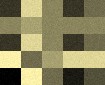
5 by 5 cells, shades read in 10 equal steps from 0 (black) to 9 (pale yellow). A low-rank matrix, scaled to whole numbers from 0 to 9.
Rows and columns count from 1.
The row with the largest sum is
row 4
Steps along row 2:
up down same same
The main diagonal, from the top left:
2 6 5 8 3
